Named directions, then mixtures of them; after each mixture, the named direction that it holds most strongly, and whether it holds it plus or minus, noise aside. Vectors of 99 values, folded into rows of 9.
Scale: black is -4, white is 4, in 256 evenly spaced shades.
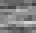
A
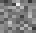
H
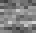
A, plus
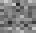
H, minus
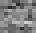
A, plus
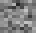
H, minus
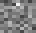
H, plus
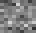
H, plus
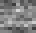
A, plus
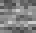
A, plus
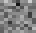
H, minus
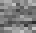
A, minus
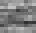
A, minus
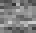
A, plus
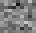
H, minus
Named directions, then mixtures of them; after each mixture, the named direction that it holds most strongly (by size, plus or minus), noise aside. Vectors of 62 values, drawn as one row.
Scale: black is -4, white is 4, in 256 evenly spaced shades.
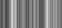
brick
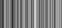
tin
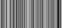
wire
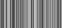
wire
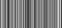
wire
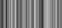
brick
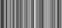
wire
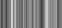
brick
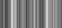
brick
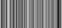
wire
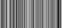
wire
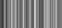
brick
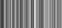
tin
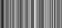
tin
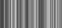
brick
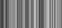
brick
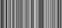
wire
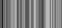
brick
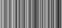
tin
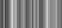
brick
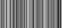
wire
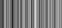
tin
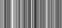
tin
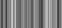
brick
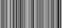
wire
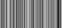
wire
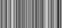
wire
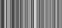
tin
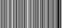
wire
